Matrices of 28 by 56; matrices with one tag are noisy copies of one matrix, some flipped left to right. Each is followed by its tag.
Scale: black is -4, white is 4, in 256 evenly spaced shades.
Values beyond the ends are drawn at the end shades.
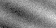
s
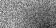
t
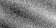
s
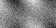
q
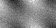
q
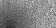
t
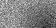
t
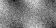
q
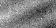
s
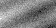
s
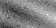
s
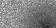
t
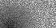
t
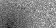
t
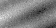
s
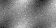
q
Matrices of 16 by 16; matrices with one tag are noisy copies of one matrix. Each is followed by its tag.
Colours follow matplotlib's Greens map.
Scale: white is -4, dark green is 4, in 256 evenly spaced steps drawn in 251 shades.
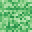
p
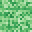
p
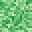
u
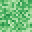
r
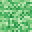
p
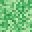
r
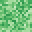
r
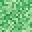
r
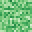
p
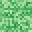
p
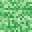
p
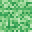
p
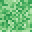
r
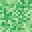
r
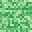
p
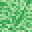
u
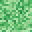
r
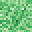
u
